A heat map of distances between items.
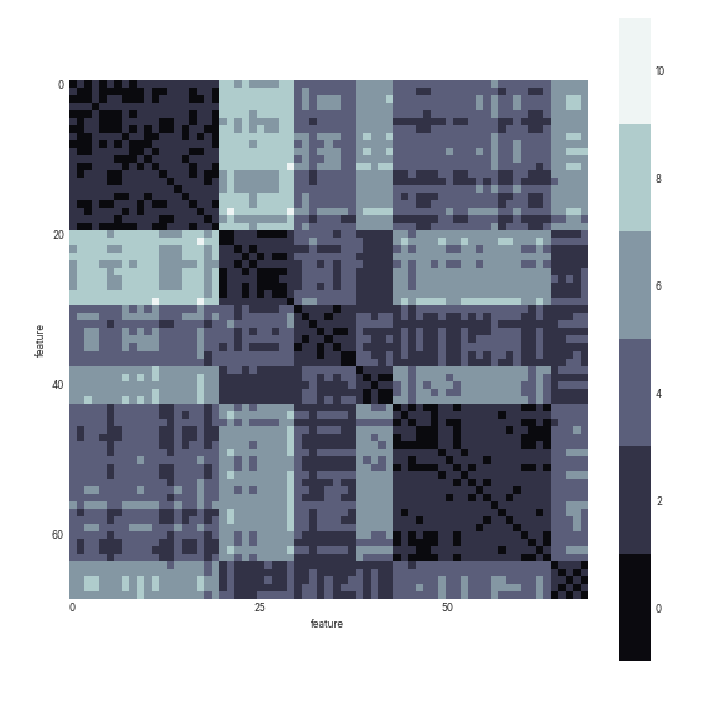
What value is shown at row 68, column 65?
2
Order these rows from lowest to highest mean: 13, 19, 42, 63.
63, 13, 19, 42
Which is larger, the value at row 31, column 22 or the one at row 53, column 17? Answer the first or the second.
the second
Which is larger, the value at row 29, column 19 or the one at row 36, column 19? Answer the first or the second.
the first
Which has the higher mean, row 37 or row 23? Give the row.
23
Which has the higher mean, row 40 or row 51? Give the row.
40
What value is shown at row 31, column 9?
6
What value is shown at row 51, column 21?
6
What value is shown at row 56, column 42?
6
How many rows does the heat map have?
69
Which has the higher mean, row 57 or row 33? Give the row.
57
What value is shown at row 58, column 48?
2
